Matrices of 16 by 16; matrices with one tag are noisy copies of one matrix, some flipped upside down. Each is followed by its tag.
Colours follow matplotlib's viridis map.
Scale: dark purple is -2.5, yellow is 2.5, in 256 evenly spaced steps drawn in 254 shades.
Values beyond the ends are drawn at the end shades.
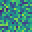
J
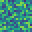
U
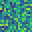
J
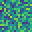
J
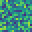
U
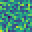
U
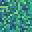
J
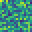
U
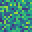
J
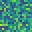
J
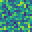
U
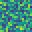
U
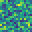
U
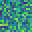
J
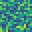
U
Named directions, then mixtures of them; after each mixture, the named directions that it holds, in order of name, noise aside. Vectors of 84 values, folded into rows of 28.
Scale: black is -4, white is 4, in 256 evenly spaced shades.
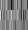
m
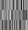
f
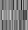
f, m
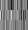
m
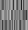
f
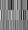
m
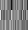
f, m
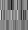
m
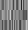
f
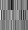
m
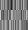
f, m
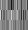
m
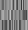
f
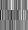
m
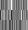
f, m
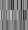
f, m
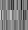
f, m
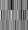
m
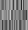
f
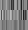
f, m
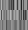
f, m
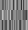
f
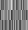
f, m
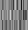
f, m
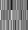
f, m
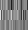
m
